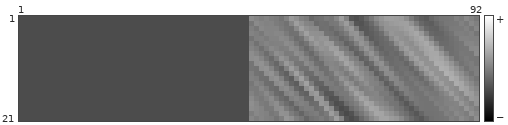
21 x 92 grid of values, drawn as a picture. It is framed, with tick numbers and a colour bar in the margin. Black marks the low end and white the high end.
The table splits into one row of 2 panels. Panel 1,1: low, flat. Panel 1,2: middling, slanting down to the right.
